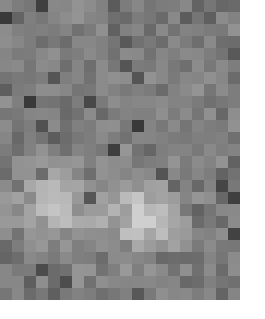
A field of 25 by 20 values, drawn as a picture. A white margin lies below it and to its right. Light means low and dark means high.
Ninth with the lowest average: bottom middle. Average level on the scale: 50%. Odd rows or columns: none. Dips: two. Mirror symmetry: none.
